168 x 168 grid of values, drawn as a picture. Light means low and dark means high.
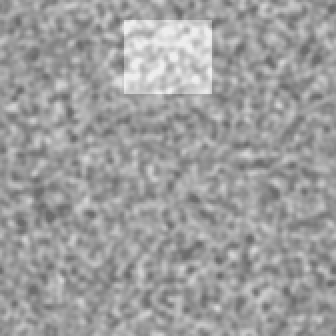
No regular stripes run through it. An odd patch, lower than its surroundings, sits in the top middle. The texture is blotchy. The ninth with the lowest average is the top middle.
